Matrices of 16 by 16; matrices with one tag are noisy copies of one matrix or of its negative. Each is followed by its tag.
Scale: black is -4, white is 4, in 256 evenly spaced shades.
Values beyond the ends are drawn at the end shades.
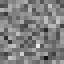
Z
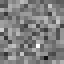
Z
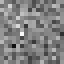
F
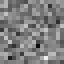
Z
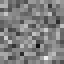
Z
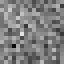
F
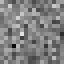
F
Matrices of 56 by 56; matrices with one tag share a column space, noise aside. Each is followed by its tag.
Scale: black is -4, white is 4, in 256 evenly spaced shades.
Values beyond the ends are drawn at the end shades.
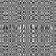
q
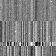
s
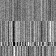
s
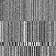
s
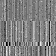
s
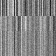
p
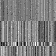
s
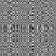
q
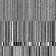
s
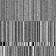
s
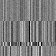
s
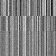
p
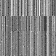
p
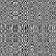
q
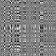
q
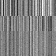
p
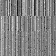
p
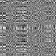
q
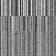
p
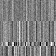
s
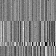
s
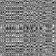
q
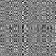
q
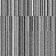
p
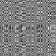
q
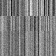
p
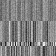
s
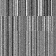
p
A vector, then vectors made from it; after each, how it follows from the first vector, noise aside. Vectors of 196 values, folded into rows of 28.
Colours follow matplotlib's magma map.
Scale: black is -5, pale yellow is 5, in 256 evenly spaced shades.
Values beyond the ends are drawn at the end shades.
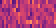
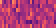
negated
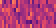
negated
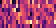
scaled up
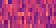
wrapped around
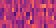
wrapped around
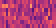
wrapped around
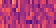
negated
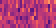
wrapped around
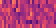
negated
